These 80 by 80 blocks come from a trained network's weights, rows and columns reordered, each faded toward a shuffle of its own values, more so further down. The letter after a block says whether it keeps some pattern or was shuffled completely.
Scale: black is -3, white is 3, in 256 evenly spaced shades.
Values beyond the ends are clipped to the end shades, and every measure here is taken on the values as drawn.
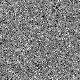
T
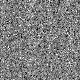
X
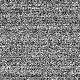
X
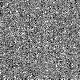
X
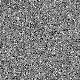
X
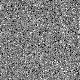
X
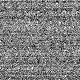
X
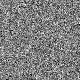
T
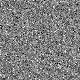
T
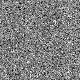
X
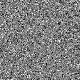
X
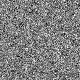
T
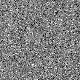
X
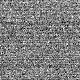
X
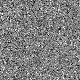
T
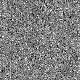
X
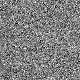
T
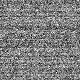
X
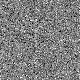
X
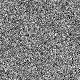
T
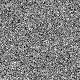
T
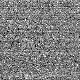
X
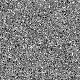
T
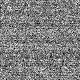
X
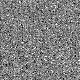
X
